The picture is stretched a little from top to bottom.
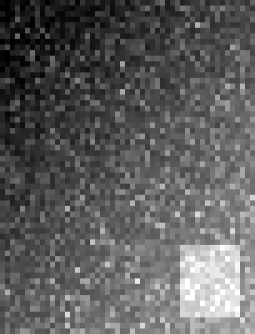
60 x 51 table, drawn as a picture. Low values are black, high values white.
The bottom right is the ninth with the highest average. The ninth with the lowest average is the top left. No regular stripes run through it. No row or column stands out. Neither half mirrors the other. The field climbs toward the bottom right. In the bottom right lies a patch that is higher than the rest.
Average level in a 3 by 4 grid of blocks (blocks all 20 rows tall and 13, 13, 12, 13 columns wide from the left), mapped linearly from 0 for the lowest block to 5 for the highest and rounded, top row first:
0112 | 1223 | 2335
